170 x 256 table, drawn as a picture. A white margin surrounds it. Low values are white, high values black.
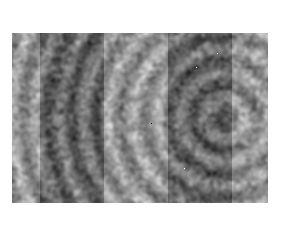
Rings spread out from the middle right. Four lone cells stand out: one far higher and three far lower than their neighbours. There is no overall slope. Stripes running up and down repeat 2 times from left to right.
